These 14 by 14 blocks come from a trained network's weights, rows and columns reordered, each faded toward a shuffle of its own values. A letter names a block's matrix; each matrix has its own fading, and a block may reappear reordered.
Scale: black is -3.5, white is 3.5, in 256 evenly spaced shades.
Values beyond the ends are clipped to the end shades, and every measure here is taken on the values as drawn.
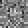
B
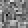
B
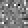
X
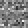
X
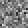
B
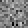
X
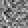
B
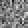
B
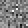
B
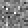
X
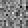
B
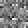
X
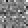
X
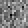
B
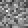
B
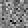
B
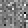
X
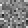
B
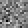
B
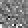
X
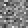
B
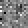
X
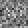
B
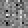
X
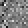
X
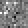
X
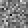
B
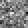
B
